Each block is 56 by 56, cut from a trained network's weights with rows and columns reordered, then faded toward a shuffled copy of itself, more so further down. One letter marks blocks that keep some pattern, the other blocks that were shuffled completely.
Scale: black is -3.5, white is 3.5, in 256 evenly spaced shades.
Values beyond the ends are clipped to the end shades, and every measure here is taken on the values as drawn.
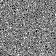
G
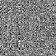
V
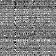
V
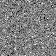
G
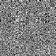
V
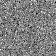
G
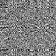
V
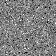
G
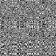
V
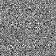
V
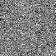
V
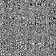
V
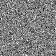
G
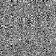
V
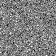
G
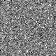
G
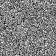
G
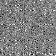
V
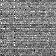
V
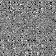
V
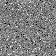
G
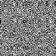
V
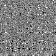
V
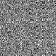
V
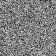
G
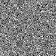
V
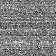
V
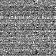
V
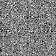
V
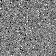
G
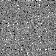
V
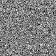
V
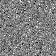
G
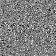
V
